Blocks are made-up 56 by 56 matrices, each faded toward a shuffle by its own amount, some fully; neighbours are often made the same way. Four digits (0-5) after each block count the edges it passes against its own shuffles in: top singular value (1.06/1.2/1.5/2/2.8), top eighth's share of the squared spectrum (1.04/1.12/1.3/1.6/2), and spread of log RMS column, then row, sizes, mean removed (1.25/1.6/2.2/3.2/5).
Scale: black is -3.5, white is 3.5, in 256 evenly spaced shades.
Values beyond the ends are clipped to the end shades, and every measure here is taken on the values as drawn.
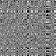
5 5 3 3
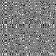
4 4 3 2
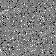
0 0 1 1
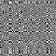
5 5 3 3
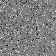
0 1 0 0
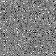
4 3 2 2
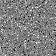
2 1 0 0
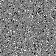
1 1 0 0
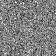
3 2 0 0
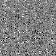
1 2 2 2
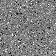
0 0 0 0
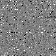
2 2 1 2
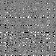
2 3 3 3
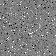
0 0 0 0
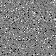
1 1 0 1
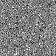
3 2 0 0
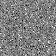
3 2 0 0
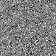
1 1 0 0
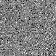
3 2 0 1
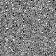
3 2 1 0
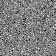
1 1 0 0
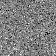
2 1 0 0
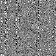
2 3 3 0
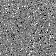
0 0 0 0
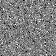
0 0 0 0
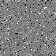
1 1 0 0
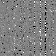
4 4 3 0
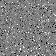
1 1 0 0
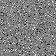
1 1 0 0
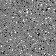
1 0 0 0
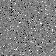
0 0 0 0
